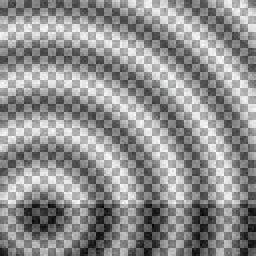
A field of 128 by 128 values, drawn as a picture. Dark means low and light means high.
Mirror symmetry: none. Seam: horizontal, 80% of the way down, the top part higher. Rings: centred on the bottom left.
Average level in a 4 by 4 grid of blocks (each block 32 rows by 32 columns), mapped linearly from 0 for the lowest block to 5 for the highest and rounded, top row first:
4 4 5 4 | 5 4 5 5 | 5 5 4 4 | 1 1 1 0
